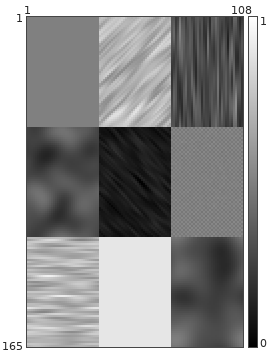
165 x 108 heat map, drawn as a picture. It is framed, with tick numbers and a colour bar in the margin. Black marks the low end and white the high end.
It is made of 3 by 3 panels. Panel 1,1: middling, flat. Panel 1,2: high, slanting up to the right. Panel 1,3: low, streaked downward. Panel 2,1: low, smooth. Panel 2,2: very low, slanting down to the right, faint in contrast. Panel 2,3: middling, checkered, faint in contrast. Panel 3,1: high, streaked across. Panel 3,2: very high, flat. Panel 3,3: low, smooth.
